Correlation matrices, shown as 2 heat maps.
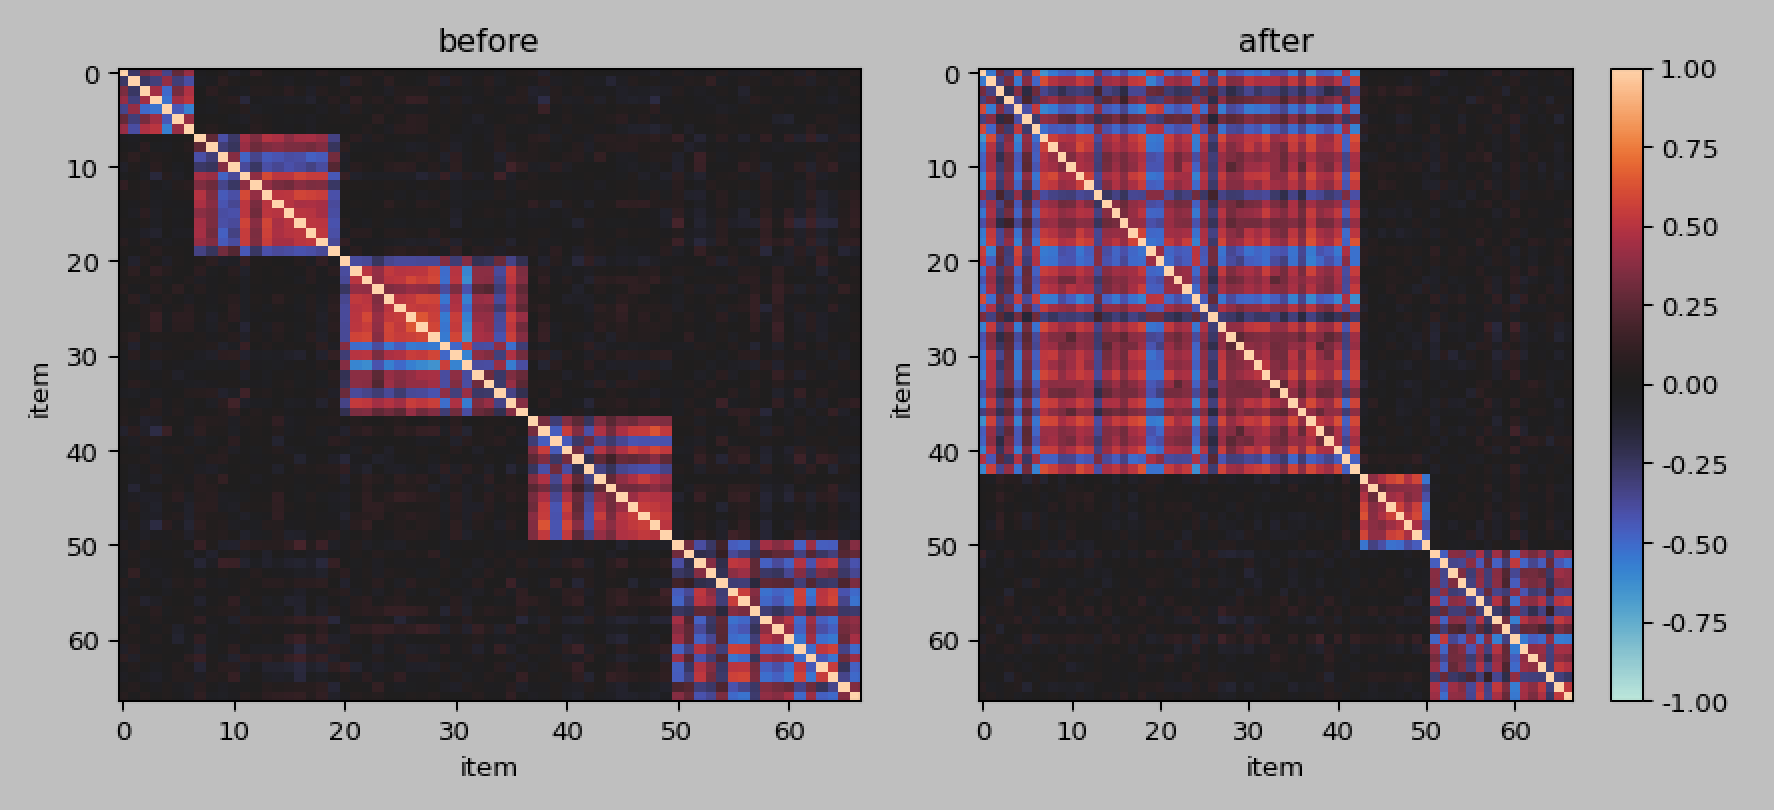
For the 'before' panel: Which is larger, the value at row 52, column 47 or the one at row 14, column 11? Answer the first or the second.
the second
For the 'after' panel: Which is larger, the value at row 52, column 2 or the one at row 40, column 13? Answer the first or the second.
the first
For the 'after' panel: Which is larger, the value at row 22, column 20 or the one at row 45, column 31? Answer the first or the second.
the second
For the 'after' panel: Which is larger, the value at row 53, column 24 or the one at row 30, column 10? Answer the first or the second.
the second
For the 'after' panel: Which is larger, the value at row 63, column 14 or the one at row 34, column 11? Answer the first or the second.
the second
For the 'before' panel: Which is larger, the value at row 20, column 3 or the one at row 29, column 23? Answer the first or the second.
the first
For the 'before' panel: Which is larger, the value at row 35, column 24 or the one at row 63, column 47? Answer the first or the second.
the first
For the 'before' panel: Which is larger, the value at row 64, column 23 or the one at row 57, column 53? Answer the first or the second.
the second
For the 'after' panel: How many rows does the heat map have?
67
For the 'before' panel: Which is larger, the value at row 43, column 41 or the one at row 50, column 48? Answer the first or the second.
the first
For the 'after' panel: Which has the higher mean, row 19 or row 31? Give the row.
31
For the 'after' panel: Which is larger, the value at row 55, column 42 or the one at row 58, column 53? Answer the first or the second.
the second
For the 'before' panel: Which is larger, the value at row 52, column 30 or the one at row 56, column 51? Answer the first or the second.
the first
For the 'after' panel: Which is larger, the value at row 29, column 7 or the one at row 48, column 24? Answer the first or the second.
the first
